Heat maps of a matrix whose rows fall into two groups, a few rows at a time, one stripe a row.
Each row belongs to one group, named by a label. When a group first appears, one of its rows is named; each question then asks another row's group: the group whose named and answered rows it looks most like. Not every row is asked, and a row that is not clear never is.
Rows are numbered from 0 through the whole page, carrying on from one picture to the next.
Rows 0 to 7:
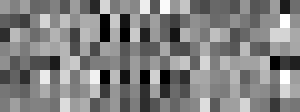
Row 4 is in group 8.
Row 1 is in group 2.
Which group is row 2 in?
2
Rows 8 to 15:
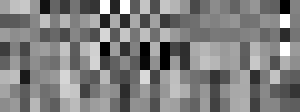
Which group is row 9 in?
2
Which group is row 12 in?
2
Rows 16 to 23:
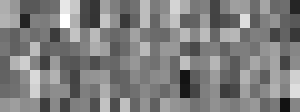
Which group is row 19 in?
8
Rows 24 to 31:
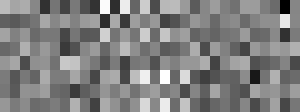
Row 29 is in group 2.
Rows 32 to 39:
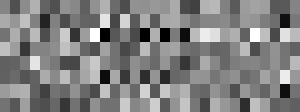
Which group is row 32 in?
8
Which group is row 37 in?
2
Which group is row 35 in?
8
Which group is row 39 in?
8
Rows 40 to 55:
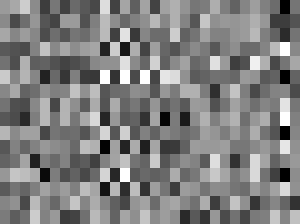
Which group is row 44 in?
8
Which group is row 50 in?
2
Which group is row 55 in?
8
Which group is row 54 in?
8
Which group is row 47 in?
2
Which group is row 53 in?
2
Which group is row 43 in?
2
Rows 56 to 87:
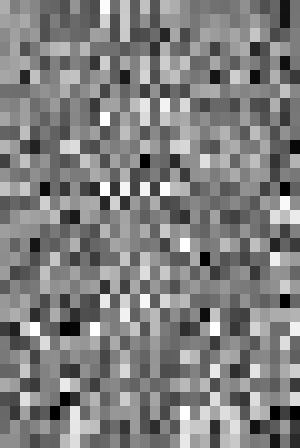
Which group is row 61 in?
8
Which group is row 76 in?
2
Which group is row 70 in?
2
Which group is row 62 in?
2
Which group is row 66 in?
8
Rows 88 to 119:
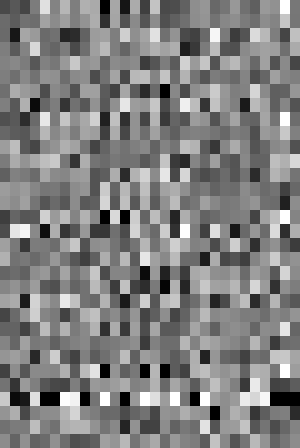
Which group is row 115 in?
8
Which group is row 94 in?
2
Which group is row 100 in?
2
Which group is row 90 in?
8
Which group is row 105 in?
8
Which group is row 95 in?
8
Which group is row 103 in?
2
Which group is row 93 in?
2
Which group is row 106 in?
8
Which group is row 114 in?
2
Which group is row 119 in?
8
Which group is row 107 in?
2
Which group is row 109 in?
8
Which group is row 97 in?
2
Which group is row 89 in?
2
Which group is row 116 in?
8
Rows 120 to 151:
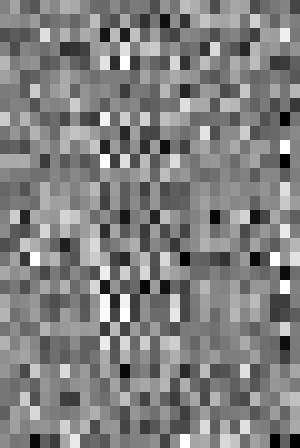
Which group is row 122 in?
2
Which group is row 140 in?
2
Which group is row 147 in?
2
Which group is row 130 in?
2
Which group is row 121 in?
2
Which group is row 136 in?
2
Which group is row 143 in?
2
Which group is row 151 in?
8
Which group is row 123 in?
8
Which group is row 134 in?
2
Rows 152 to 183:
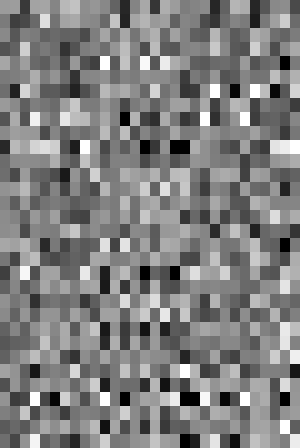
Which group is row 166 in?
8
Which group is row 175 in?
2
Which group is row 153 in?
2
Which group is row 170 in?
8
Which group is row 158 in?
8
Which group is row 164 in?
8
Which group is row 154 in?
8
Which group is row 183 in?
8
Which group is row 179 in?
2
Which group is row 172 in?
2
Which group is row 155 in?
8
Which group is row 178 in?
8
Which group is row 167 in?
8
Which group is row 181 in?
8
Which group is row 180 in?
8
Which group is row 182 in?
2
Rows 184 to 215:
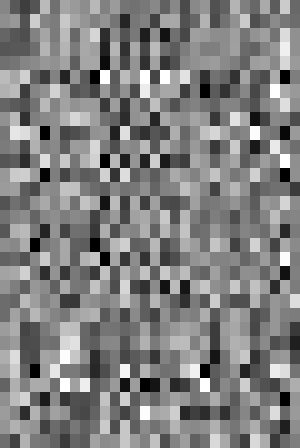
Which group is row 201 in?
8
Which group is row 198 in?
2
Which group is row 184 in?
2
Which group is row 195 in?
2
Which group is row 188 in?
2
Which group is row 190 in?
8
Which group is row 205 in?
8
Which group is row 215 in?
8
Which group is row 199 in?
2
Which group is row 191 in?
2
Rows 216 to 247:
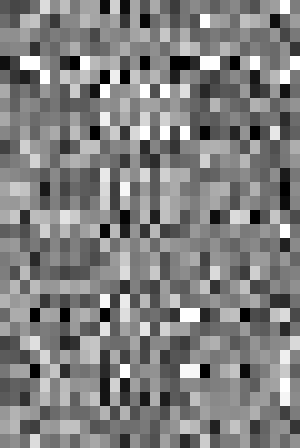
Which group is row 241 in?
2
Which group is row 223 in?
8
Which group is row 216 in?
2
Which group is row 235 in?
8
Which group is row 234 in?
8
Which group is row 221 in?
2
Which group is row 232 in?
2
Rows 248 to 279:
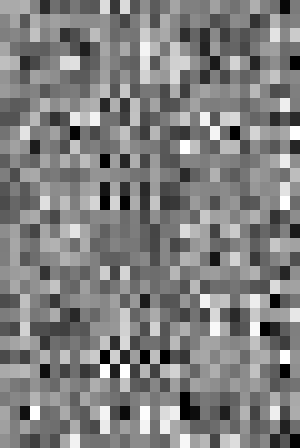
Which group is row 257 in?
8
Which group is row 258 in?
8
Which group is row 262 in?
2
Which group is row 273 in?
2
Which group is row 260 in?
8
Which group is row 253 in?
8
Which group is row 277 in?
8
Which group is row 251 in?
8
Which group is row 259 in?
2
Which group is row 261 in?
2
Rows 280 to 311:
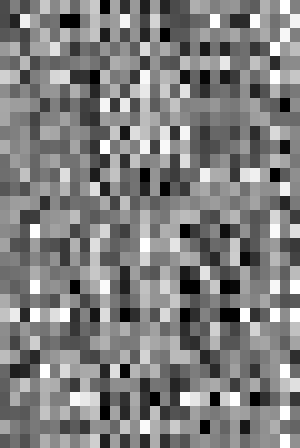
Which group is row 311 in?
2
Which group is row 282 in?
2
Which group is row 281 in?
8
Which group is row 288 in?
8
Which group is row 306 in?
2
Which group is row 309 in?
2
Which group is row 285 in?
8
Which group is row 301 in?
8
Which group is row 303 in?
8
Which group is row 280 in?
2
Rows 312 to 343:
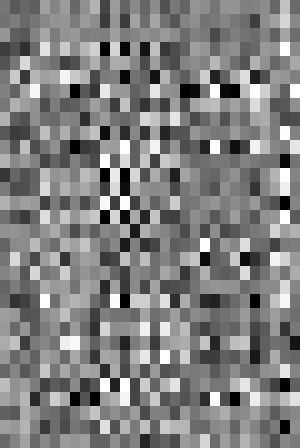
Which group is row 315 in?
2
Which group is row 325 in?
2
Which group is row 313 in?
2
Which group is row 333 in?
2
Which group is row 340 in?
8
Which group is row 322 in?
8
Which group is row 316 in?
8
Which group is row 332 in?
2
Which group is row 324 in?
2
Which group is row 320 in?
8
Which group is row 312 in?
2
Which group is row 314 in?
2
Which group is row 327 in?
2
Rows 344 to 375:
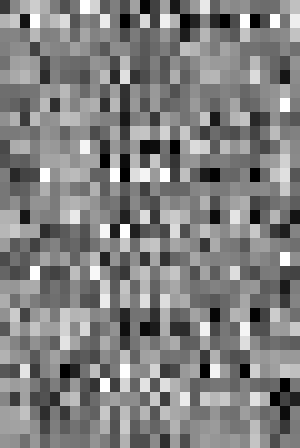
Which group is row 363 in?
8
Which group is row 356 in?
2
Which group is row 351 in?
2
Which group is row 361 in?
8
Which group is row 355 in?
2
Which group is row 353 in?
2
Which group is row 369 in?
8
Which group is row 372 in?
8
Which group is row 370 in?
8
